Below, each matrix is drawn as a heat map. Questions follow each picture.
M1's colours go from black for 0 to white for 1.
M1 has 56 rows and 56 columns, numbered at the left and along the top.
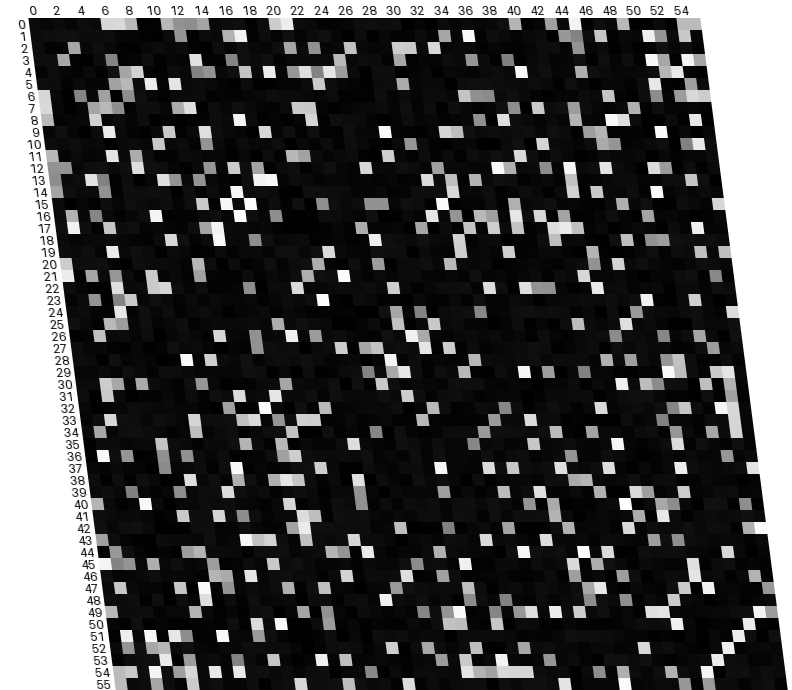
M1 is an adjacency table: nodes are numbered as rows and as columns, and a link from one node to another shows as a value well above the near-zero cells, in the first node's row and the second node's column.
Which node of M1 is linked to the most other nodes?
node 54
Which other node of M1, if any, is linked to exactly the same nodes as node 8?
node 40
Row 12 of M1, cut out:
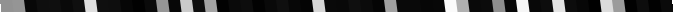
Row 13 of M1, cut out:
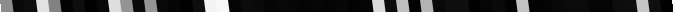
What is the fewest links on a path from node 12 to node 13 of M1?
1
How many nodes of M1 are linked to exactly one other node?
0
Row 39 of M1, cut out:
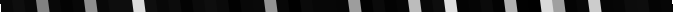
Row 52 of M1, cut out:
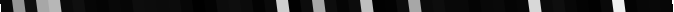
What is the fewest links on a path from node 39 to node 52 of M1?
2
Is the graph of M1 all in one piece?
yes
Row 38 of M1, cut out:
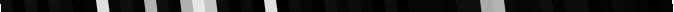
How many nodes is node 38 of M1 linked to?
8
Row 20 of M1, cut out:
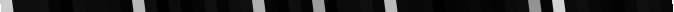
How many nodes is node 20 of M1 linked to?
7
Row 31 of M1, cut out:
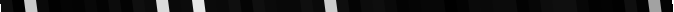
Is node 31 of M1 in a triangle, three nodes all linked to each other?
no
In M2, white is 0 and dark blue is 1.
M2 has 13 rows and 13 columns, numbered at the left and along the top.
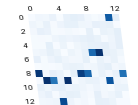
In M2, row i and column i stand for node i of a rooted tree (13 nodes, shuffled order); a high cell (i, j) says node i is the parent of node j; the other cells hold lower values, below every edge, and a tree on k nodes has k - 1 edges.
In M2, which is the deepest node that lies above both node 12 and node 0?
8
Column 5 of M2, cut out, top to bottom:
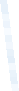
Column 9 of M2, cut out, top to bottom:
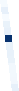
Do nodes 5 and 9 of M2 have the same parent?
no
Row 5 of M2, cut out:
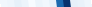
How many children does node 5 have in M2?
2
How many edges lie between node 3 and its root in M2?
3
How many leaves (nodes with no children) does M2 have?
8
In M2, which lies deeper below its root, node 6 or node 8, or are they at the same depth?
node 6
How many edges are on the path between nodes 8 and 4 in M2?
3
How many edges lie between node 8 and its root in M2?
1
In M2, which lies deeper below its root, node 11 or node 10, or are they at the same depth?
node 11
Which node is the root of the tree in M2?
5
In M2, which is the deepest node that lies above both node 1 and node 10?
9
